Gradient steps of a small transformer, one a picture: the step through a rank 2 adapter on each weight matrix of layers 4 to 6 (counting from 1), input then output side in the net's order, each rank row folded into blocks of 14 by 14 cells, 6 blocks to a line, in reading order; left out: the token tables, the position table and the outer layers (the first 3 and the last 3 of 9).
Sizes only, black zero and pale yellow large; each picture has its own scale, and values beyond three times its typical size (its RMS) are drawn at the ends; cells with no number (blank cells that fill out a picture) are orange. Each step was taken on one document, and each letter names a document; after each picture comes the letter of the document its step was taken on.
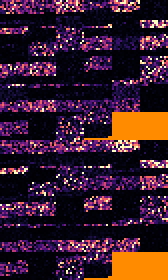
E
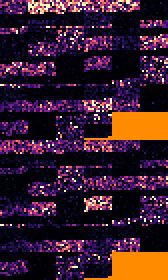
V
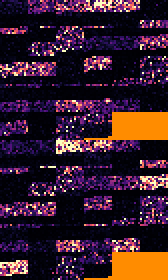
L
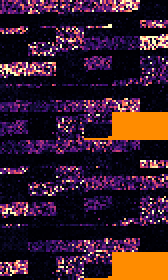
L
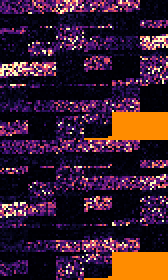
E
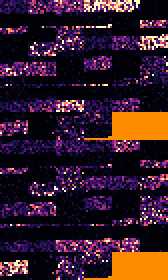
L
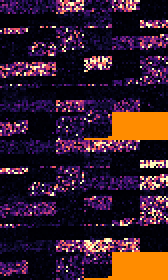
L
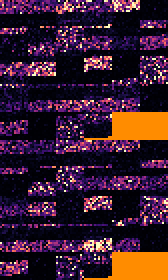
V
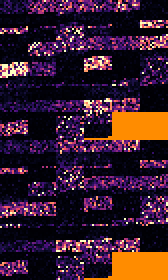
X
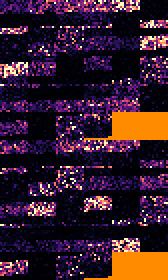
V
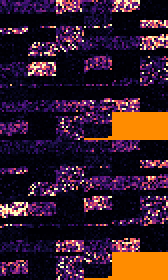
L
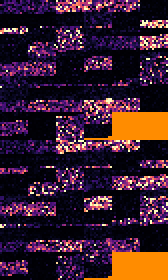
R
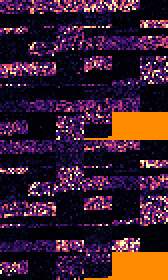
X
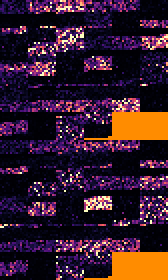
R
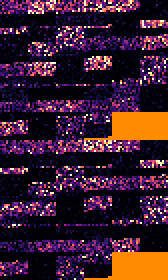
E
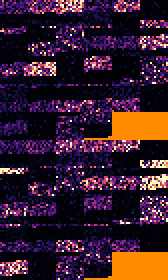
X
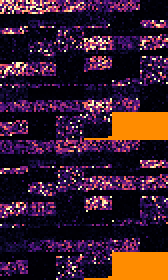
V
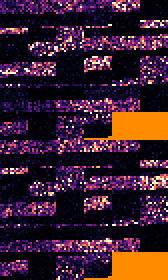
X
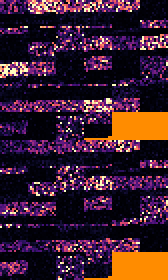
X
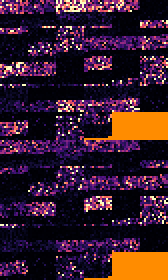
V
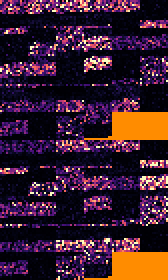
X
